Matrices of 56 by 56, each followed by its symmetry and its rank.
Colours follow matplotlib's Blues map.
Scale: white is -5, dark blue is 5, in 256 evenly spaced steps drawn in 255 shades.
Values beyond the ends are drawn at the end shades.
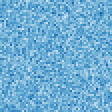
neither, full rank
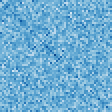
symmetric, full rank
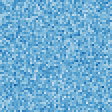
antisymmetric, full rank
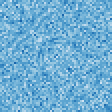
symmetric, full rank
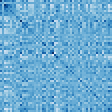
symmetric, rank five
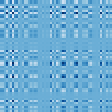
symmetric, rank one
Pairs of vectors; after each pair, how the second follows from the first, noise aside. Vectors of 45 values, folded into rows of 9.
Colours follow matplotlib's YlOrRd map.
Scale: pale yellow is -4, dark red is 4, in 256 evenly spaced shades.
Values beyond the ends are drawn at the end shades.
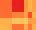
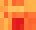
reversed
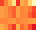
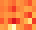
wrapped around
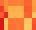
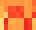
negated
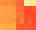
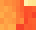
copied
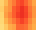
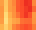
wrapped around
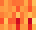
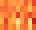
negated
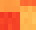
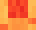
wrapped around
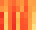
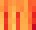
negated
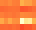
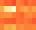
reversed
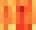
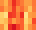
wrapped around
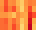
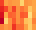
wrapped around
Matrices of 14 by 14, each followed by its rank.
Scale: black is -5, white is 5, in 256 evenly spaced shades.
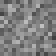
full rank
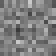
three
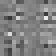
three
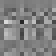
two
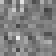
three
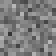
full rank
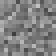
full rank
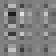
one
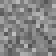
full rank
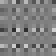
one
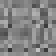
three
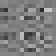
two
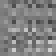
two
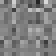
two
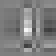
one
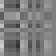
one
